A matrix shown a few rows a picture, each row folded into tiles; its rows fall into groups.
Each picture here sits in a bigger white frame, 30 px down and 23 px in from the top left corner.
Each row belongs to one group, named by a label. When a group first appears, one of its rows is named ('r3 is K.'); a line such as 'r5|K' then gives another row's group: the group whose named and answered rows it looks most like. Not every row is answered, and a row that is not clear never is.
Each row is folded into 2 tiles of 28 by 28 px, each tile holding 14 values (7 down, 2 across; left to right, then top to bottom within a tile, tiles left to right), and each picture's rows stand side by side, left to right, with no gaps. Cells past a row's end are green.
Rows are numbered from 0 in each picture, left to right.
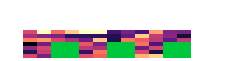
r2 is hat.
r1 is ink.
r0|ink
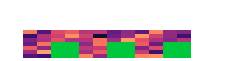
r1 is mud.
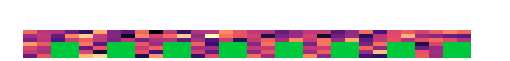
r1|hat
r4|mud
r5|mud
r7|ink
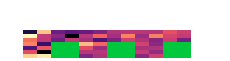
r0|hat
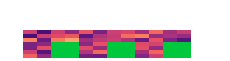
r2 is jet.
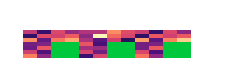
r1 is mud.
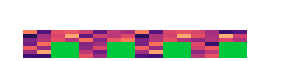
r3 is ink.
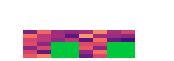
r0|hat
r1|jet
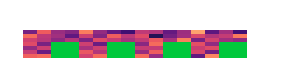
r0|hat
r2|mud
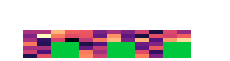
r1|ink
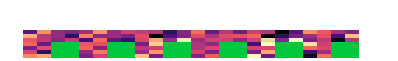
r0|hat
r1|jet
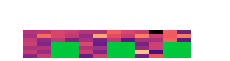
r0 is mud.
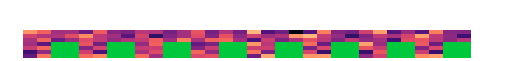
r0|ink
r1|hat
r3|ink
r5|hat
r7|hat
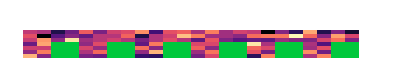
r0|mud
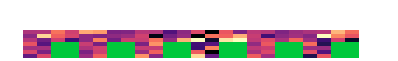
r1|ink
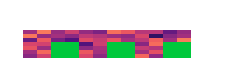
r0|jet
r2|mud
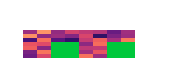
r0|jet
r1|mud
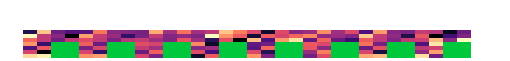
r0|hat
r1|hat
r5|jet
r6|hat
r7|mud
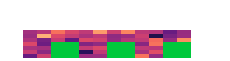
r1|ink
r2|mud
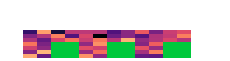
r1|mud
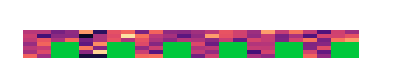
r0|mud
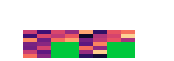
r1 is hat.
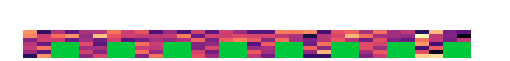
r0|ink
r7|hat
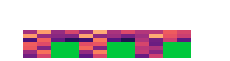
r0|jet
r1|jet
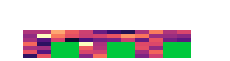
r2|jet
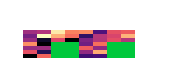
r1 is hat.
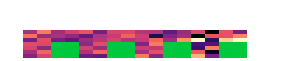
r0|jet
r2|mud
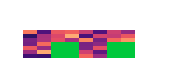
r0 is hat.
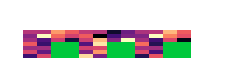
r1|mud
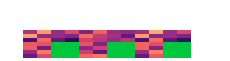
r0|jet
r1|hat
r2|jet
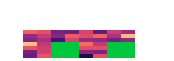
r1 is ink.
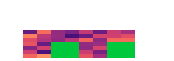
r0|hat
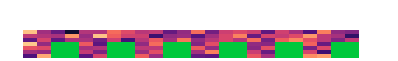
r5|hat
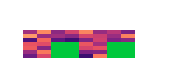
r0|jet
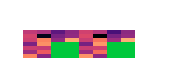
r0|mud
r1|mud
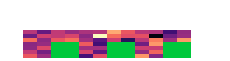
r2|mud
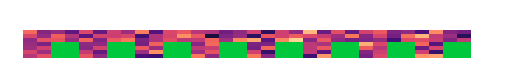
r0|ink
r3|mud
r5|ink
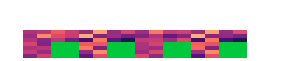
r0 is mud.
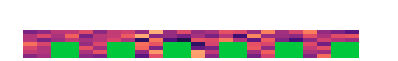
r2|jet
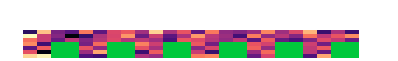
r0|hat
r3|hat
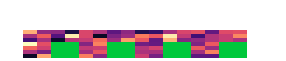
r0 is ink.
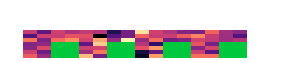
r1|mud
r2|ink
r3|hat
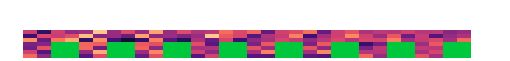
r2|jet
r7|mud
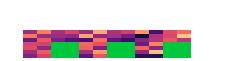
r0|jet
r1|jet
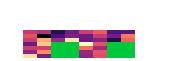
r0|mud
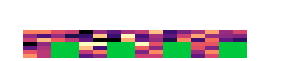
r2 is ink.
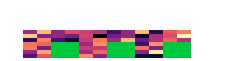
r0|jet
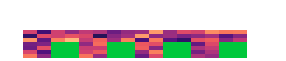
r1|mud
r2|jet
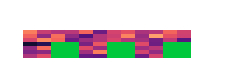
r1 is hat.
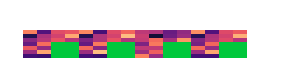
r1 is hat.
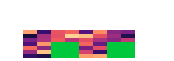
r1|hat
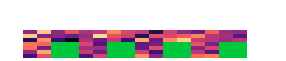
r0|jet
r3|hat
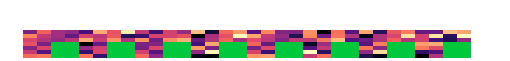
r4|hat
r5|ink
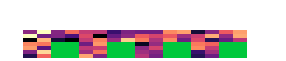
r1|mud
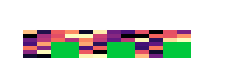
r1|hat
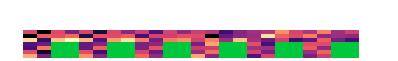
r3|mud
